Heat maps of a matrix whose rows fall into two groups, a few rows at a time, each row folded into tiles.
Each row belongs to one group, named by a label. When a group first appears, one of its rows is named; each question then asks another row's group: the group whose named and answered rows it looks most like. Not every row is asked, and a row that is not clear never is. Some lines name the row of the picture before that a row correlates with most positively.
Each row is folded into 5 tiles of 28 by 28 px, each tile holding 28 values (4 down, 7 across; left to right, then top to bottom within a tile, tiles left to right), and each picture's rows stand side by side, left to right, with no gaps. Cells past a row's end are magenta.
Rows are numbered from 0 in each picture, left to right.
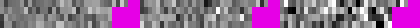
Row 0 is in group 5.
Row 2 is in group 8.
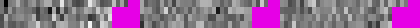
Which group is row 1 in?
5
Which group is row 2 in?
8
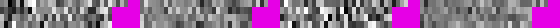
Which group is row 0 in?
8
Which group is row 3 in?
5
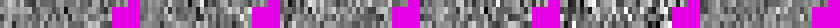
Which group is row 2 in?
8
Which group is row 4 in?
8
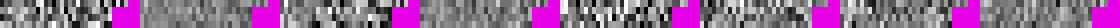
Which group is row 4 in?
5
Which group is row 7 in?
8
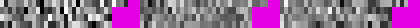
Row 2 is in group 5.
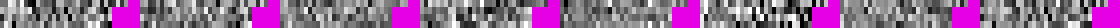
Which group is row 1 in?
8
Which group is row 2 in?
5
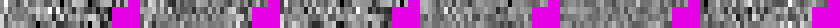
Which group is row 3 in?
5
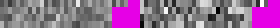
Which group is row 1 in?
5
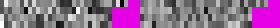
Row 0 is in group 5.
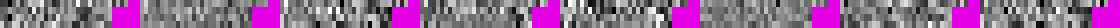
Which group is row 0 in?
8
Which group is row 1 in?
5
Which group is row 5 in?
8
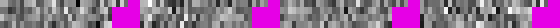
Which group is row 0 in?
8
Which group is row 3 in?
5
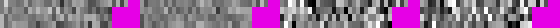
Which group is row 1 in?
5
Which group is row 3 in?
8
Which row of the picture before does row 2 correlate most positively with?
2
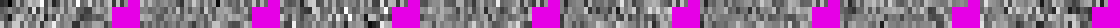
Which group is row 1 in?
8
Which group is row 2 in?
8
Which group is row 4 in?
5
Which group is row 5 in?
5
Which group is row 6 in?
8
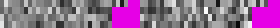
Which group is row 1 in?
8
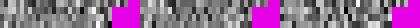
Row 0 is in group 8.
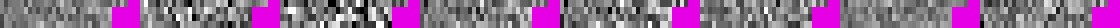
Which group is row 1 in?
5
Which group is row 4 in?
5
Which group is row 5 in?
8
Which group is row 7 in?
5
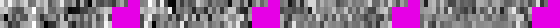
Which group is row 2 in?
8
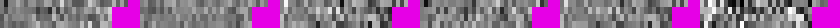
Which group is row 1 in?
8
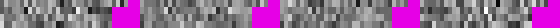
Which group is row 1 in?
5
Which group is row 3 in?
8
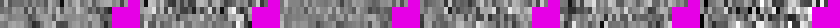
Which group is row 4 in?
8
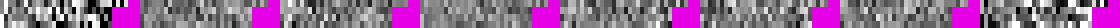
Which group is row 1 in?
5
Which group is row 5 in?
8
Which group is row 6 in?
5
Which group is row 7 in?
5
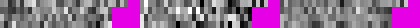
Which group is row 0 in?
8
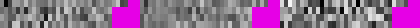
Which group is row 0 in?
8
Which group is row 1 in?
5
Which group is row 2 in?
8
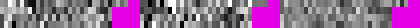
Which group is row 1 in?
8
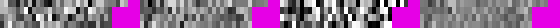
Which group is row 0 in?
5
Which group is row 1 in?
8
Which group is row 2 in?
8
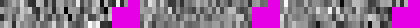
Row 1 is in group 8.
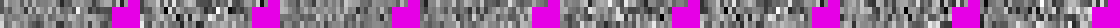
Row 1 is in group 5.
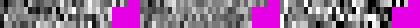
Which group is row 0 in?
5
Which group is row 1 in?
8
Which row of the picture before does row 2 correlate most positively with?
0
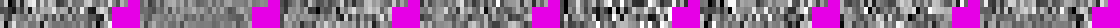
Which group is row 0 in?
8
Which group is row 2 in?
5
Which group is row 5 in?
8
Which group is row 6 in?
5
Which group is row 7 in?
8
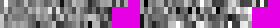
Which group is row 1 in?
5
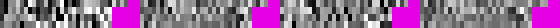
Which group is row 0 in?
5
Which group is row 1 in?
8
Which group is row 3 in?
8
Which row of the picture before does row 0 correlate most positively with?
1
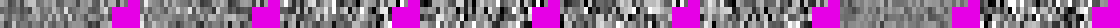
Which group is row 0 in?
8
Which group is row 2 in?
8
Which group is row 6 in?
8
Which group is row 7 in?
8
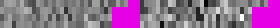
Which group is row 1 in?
5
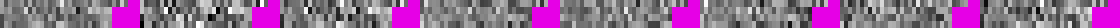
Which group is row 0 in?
5
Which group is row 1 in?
5
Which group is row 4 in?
8
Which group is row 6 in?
8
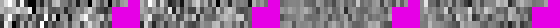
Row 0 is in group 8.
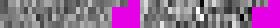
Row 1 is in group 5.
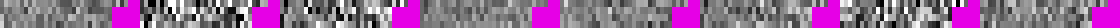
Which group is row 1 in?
8
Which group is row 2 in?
5
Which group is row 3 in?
5
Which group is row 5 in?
5
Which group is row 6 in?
8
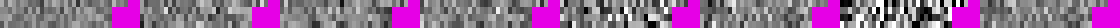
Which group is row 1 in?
5
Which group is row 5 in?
8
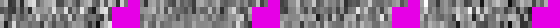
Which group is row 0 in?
8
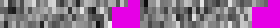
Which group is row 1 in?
5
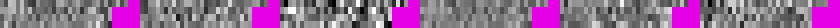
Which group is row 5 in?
8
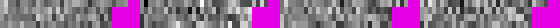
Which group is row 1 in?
5
